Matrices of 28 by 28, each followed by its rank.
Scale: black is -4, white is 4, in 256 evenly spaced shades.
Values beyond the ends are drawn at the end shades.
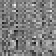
five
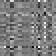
three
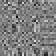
five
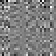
three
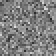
full rank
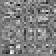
five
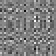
three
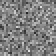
full rank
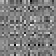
three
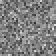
full rank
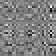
three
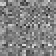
five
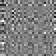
three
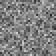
full rank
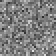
full rank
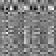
three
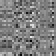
three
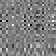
three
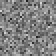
full rank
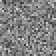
full rank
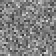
full rank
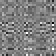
three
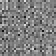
five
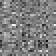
five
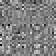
five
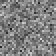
full rank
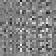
five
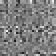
five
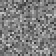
full rank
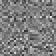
five
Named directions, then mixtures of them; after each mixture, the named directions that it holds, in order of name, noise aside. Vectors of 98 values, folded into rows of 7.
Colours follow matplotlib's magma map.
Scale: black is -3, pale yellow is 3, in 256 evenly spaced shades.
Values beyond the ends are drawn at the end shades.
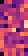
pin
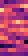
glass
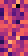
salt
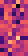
salt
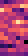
glass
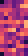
glass, pin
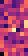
pin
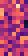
pin, salt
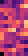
glass, pin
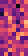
pin, salt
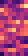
glass, pin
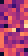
pin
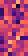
salt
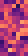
glass, salt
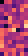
pin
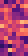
glass, salt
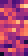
glass, pin
